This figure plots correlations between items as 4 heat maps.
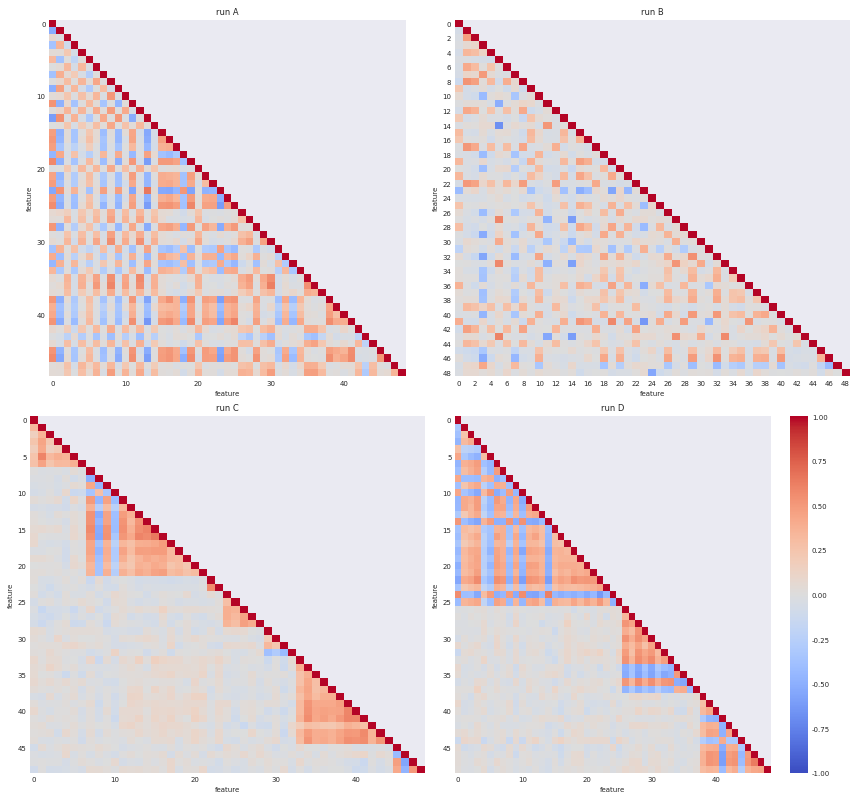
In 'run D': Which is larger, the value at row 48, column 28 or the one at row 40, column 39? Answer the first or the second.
the second
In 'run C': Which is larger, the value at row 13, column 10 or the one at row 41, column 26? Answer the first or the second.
the second
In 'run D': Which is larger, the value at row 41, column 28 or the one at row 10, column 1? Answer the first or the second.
the first
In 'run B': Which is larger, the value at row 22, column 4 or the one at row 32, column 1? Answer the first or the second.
the first
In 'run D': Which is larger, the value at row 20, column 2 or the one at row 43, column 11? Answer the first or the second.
the first
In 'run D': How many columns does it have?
49
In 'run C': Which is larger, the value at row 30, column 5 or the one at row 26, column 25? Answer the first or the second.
the second
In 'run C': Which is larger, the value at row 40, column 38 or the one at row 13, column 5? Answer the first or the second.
the first
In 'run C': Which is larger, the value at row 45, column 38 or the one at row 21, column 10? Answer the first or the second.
the first
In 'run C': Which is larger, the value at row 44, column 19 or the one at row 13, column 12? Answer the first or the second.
the second
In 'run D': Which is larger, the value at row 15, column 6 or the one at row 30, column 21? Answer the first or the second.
the first
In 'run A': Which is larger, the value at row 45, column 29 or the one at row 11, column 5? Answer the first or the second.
the second
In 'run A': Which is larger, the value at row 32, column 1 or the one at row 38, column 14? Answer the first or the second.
the second
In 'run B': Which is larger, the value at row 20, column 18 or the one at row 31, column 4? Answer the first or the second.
the first
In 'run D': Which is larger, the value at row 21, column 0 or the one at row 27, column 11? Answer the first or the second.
the second
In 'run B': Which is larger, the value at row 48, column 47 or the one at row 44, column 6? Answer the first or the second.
the second
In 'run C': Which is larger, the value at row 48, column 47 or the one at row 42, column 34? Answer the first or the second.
the first
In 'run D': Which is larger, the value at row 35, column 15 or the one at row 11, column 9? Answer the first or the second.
the second
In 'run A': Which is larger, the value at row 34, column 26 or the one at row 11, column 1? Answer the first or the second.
the first
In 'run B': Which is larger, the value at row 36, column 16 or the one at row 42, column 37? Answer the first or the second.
the first
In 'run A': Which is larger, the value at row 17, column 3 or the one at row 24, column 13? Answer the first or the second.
the first
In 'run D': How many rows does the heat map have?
49
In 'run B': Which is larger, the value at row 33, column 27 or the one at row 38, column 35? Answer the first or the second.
the first
